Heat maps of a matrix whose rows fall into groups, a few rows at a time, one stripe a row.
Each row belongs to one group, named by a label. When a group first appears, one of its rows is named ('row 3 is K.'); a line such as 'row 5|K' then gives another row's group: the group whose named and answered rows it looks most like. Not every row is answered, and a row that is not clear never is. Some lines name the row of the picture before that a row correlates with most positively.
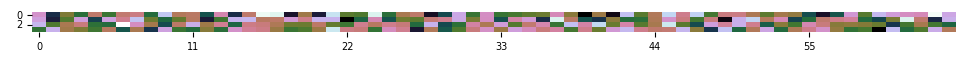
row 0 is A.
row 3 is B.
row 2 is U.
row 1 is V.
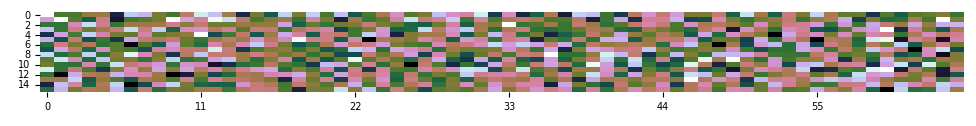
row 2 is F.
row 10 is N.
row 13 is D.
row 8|U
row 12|N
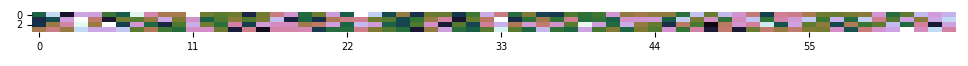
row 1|F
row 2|N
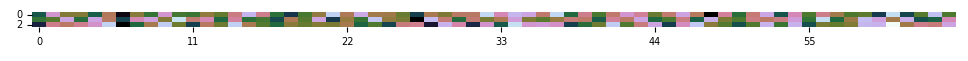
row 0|B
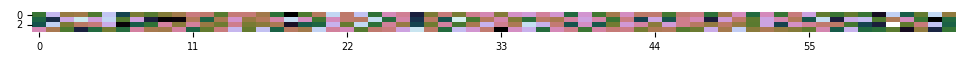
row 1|N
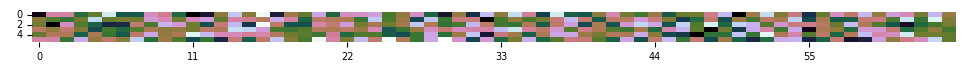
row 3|B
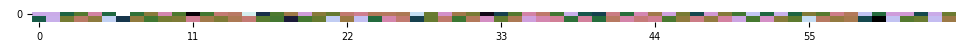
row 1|B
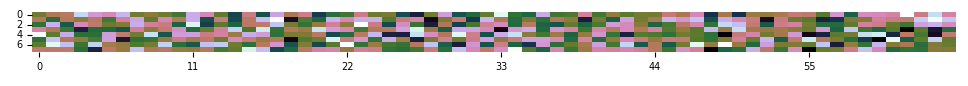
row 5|B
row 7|B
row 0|F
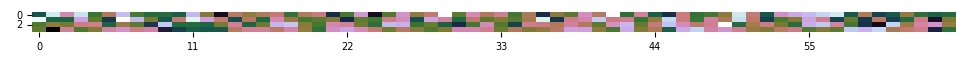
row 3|N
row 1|U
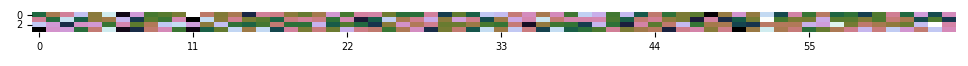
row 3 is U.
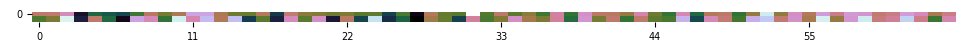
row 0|D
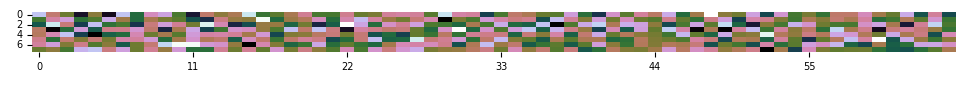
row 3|V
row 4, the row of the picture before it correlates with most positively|0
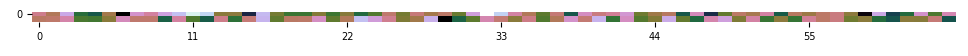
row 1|U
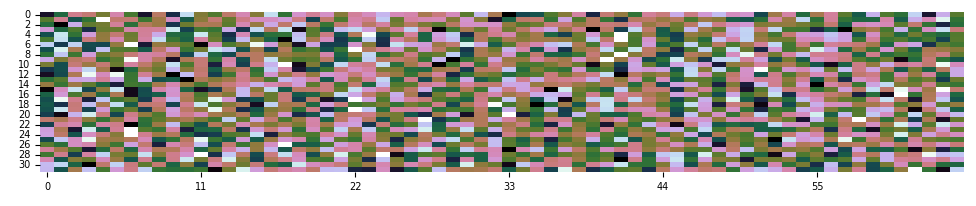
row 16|B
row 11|F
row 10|A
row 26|A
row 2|N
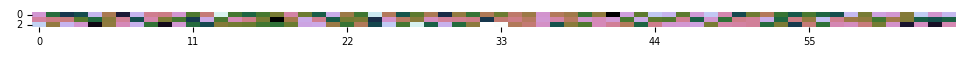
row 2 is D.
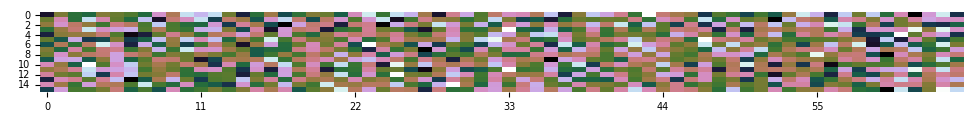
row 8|B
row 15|B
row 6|B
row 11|F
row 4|B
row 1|A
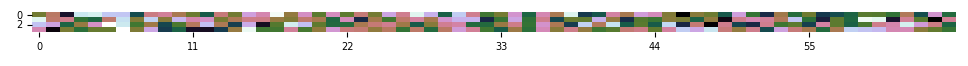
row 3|N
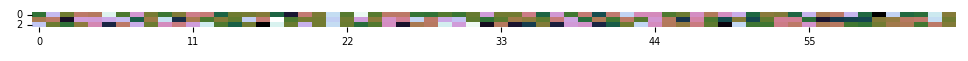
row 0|B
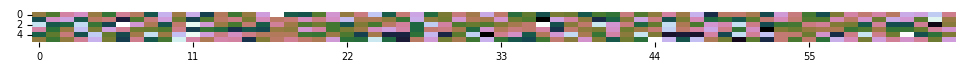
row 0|A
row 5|A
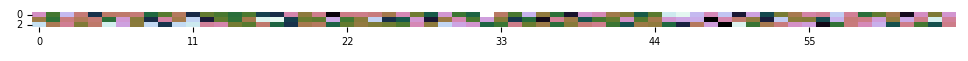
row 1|A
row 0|D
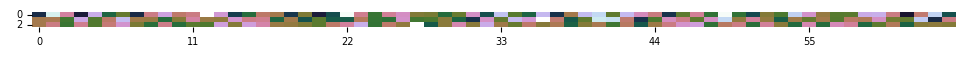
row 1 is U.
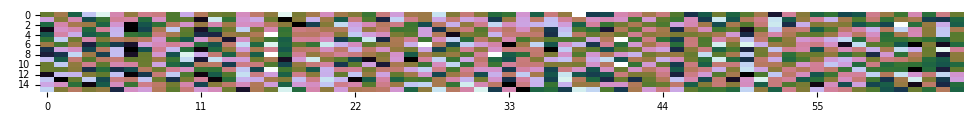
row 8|N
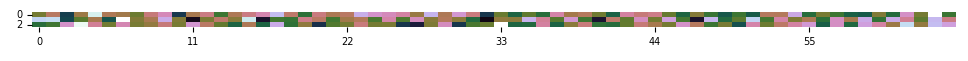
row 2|F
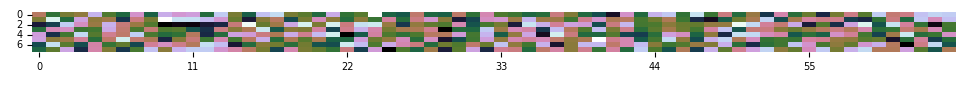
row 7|D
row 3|U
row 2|N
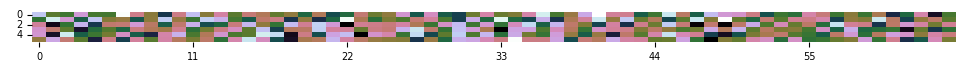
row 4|A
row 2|V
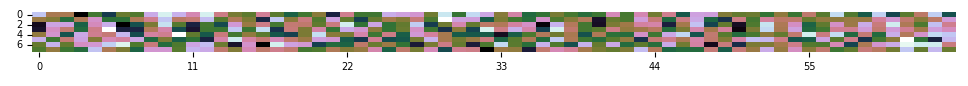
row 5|V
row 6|F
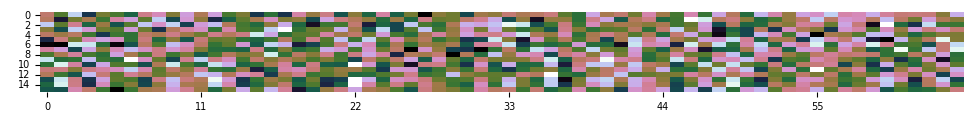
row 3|A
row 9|U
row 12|U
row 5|B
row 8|U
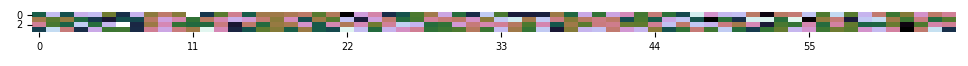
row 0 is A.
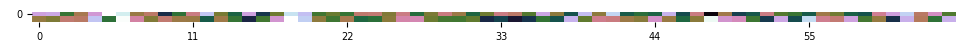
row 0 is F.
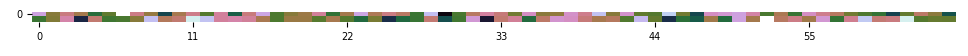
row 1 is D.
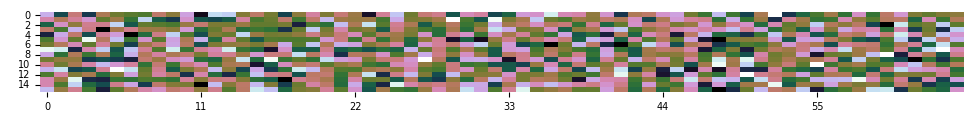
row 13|D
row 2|B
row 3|D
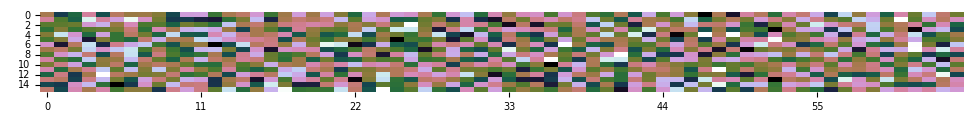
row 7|F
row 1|N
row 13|A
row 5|D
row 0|V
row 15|A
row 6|V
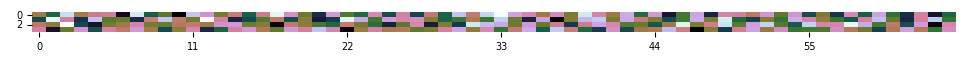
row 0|N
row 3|V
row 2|D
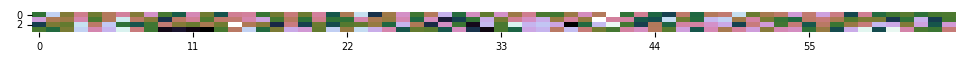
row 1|U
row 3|N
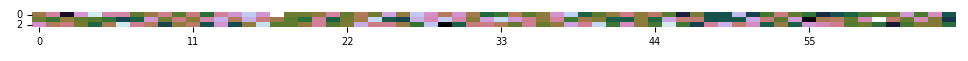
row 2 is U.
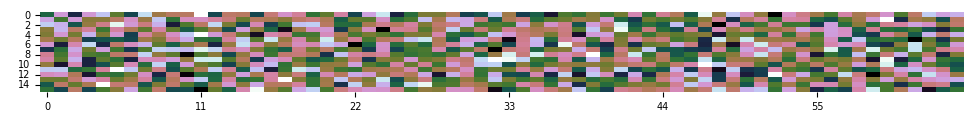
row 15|N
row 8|N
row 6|V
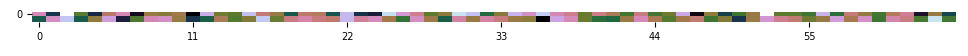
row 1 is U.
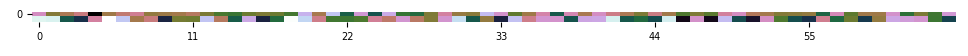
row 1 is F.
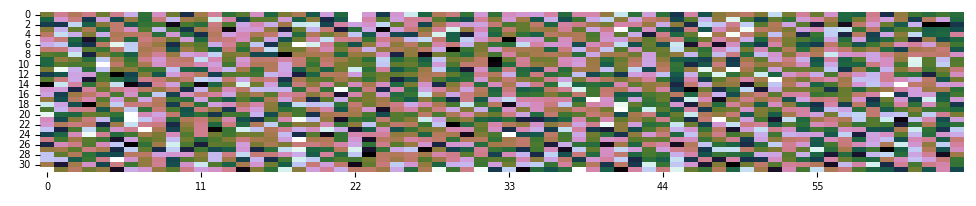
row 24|F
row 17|N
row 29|F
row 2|N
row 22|U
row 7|U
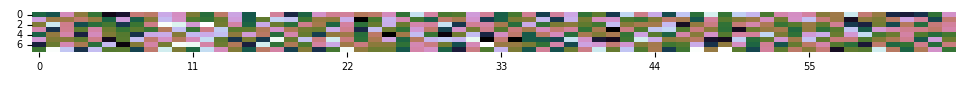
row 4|D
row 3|A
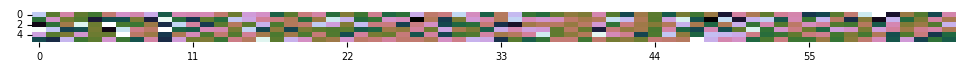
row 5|N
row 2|N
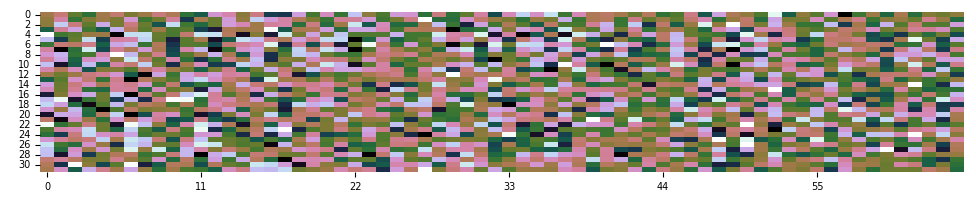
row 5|V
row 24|F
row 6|U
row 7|V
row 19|D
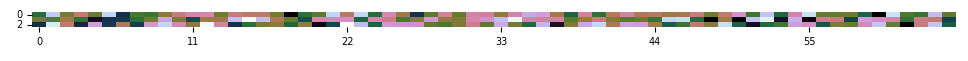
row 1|B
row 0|B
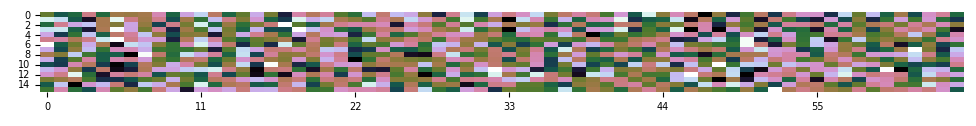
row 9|V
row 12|D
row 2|A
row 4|V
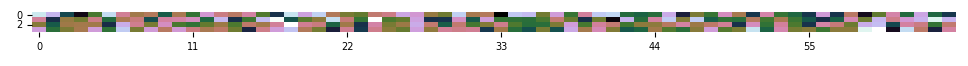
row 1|A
